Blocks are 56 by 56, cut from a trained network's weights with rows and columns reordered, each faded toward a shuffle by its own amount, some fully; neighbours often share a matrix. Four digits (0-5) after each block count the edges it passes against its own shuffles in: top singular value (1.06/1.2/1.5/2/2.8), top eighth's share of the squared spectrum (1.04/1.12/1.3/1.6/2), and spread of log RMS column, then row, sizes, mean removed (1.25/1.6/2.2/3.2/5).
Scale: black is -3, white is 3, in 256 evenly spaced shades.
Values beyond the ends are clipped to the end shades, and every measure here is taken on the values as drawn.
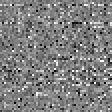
3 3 1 3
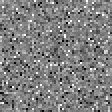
1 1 0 0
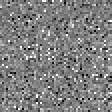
3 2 0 1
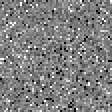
0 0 0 0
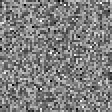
0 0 0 0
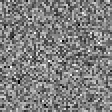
0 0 0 0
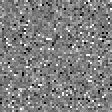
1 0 0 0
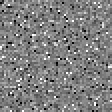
0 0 0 0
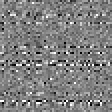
4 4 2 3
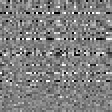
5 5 1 4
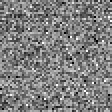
1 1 0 0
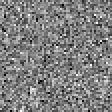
1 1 0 0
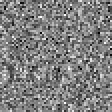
3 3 1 1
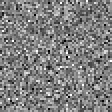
3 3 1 1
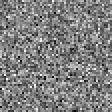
2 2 0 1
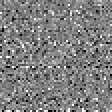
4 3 0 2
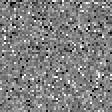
2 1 0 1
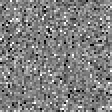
1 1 0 0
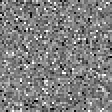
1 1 0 0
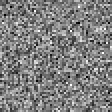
2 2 0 0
